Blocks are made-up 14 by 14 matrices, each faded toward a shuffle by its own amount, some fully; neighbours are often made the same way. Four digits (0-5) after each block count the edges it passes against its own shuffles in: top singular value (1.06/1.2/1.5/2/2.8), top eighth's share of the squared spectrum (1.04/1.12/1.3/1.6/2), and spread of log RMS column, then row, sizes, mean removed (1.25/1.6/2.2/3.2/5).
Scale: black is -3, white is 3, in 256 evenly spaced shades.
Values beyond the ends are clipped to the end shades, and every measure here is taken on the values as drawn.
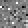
0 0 0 0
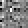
3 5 2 1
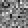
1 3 0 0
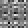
3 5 2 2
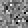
0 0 0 0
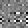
3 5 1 2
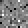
0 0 0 0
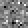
1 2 0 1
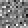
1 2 0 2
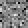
1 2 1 0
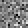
0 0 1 0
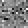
1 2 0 1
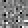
2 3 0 2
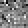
0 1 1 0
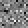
2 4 0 1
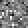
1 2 0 0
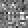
2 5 0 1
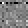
3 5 1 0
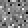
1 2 0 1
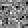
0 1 0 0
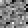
2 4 1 1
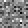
1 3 0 0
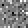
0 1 0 1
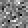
0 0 0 0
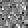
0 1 0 0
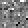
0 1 0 0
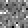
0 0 0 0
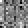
2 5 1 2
